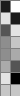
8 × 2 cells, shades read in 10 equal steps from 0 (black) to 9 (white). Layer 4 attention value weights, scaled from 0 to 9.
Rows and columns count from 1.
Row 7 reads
8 0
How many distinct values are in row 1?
2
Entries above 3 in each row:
1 1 1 2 2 1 1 2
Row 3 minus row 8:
-4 1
